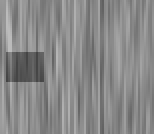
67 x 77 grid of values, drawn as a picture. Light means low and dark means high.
Slope: none. Ninth with the highest average: middle left. Grain: streaks running down. Odd patch: higher, in the middle left.
